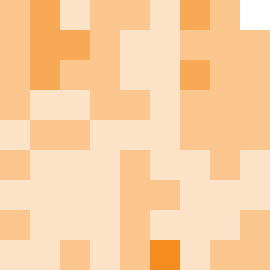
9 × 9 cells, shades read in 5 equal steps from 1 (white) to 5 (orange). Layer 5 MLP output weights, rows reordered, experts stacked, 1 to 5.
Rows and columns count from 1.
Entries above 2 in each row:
6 7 7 6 5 3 2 3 5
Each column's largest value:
3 4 4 3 3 5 4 3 3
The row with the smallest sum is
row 7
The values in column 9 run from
1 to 3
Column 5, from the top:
3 2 2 3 2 3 3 3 3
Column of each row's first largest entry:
2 2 2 1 2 1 5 1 6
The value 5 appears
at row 9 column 6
